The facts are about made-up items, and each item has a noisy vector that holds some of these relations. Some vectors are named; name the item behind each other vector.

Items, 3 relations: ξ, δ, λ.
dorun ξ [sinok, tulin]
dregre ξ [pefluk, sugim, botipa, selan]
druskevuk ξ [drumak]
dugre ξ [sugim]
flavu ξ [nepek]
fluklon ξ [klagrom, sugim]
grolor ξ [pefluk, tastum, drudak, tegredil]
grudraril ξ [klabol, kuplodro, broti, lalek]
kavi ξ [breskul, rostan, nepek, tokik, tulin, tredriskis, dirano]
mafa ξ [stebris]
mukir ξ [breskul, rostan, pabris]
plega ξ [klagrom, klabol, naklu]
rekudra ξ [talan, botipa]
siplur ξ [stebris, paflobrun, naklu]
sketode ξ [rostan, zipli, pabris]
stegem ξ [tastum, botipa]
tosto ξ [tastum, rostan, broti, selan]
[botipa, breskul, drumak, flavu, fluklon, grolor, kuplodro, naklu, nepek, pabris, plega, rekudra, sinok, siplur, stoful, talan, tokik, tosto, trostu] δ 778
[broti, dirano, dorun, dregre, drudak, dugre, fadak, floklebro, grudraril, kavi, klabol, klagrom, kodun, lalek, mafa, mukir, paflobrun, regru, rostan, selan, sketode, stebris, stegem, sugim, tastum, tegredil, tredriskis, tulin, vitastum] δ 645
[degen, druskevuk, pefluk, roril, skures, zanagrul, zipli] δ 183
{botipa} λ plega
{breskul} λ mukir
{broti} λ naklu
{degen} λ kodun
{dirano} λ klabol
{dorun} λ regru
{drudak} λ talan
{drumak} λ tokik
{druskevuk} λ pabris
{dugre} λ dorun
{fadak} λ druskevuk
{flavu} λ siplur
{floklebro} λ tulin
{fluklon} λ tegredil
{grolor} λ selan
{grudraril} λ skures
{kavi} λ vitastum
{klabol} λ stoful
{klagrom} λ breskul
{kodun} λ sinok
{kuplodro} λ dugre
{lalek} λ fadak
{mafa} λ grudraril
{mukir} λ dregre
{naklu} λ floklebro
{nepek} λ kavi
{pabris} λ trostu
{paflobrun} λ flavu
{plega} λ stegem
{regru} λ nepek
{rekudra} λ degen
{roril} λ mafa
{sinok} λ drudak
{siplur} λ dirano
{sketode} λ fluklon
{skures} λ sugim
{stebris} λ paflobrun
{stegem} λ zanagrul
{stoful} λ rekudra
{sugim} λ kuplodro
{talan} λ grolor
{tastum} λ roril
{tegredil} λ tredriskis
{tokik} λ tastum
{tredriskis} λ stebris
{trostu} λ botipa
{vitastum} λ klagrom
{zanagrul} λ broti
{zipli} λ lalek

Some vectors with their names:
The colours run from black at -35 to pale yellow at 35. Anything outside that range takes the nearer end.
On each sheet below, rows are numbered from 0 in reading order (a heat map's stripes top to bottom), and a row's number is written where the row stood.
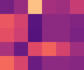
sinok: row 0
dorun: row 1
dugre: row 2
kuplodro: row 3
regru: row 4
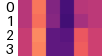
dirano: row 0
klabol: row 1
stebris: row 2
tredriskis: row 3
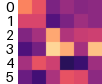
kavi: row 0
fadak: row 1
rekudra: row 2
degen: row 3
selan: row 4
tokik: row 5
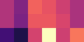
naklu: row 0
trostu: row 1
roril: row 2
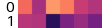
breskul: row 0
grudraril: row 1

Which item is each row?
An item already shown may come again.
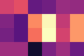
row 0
rostan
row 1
zanagrul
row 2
zipli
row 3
tastum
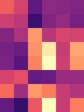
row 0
dorun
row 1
sugim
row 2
stoful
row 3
pefluk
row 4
druskevuk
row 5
rostan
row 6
breskul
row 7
skures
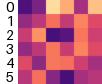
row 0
degen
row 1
flavu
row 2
sketode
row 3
flavu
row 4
nepek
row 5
klabol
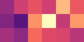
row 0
fluklon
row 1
zanagrul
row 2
tosto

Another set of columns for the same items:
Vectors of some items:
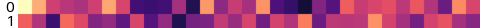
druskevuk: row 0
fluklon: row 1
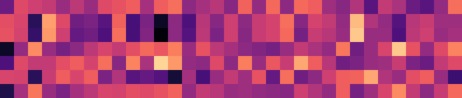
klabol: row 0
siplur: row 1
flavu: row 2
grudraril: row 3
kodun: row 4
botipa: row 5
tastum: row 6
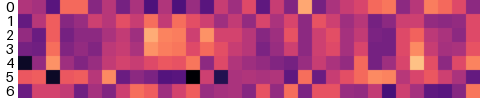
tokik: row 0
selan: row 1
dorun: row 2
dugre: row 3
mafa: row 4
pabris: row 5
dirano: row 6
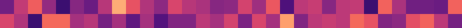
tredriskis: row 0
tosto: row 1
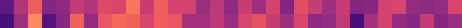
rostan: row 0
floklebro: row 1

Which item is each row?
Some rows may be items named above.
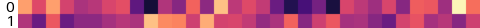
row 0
roril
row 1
regru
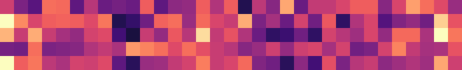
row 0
kuplodro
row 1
degen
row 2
skures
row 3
dugre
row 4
pefluk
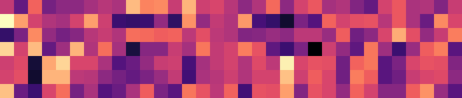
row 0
regru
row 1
druskevuk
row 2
sugim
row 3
zanagrul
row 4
sinok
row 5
rekudra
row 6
nepek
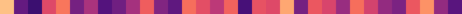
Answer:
nepek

